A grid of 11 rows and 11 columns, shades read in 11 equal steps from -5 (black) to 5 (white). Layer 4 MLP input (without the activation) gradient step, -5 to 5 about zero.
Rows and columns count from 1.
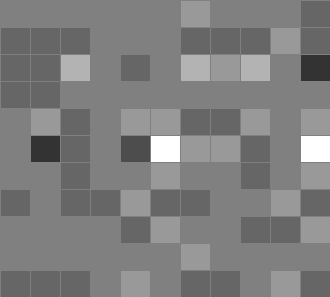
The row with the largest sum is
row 6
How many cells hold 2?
3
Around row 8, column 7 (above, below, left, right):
0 0 -1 0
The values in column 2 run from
-3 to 1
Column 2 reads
0 -1 -1 -1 1 -3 0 0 0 0 -1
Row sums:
0 -6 1 -2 2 5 0 -4 -1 1 -4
